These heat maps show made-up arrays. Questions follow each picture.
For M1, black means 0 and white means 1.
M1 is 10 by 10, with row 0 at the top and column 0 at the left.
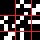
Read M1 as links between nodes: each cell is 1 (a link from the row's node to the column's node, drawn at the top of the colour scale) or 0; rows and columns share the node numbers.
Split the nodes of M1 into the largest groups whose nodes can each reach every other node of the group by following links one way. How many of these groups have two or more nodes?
1
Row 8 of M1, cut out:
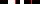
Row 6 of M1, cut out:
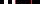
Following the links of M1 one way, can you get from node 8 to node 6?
yes
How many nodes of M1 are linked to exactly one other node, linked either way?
1
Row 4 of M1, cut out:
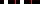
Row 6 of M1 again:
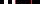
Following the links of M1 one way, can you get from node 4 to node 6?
yes
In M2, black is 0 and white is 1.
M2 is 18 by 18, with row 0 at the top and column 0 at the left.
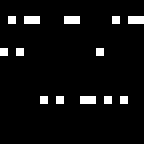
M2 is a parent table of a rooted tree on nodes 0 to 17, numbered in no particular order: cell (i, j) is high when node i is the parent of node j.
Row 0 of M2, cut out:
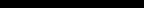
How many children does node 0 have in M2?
0
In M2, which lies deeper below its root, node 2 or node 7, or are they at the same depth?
node 7
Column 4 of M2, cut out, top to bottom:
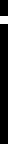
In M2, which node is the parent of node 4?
2
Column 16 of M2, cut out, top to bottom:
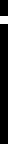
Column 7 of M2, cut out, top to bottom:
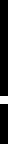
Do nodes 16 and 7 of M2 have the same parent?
no
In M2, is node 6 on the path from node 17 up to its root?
yes
